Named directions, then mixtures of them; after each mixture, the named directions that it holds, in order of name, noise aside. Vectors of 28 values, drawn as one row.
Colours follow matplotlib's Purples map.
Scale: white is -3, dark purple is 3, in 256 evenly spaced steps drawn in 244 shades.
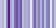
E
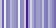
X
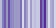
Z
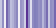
X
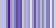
E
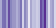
Z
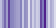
Z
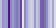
E, Z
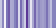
E, X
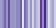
Z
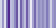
E, X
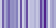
X, Z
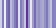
E, X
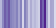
Z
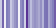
X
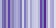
Z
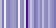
X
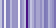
X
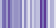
Z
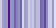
E, Z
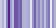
E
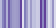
Z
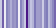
X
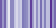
E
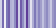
E, X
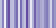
E, X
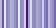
X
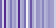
X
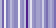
X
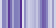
E, Z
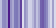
E, Z
